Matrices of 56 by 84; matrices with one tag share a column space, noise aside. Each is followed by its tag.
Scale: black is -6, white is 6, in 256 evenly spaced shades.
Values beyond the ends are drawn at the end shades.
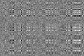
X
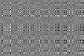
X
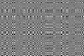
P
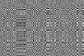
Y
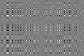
X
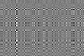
Y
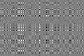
X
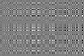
X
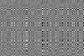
Y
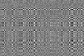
Y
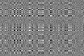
X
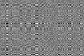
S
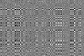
Y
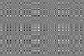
X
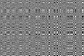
P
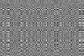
Y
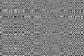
P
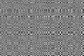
P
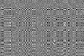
Y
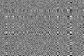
P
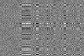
S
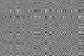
P
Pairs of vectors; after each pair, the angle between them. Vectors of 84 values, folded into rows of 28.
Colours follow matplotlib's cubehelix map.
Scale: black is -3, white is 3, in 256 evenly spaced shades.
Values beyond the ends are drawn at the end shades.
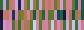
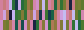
partly opposed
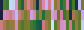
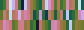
partly aligned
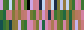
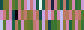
partly opposed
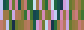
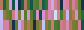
partly aligned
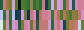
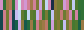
nearly opposite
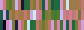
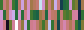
partly opposed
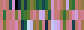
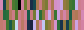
orthogonal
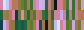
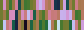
partly aligned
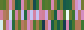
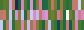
nearly parallel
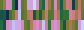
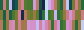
partly aligned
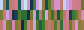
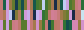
orthogonal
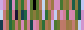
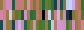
orthogonal
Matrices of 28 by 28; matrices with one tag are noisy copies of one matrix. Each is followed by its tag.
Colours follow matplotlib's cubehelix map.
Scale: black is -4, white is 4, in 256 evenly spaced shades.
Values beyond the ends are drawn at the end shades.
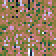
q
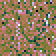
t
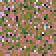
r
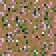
r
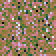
t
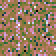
t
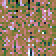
q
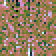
q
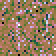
t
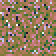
r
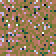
r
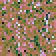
t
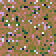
r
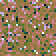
r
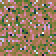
r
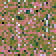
t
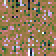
q
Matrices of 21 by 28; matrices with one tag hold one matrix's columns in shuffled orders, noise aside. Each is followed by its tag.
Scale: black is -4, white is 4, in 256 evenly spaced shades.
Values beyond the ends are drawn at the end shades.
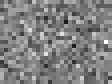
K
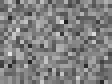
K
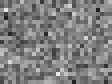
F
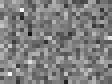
F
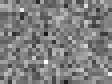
F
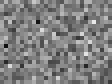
K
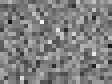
K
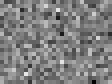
F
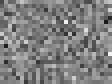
K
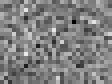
K
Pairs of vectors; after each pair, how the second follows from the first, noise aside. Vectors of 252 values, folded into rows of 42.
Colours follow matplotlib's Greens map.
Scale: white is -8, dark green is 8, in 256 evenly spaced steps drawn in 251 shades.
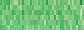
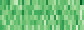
scaled up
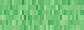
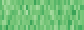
shuffled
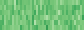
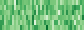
scaled up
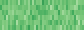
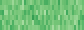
shuffled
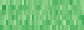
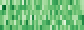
scaled up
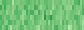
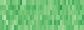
shuffled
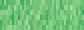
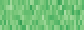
shuffled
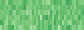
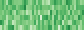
scaled up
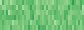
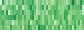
scaled up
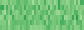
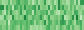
scaled up
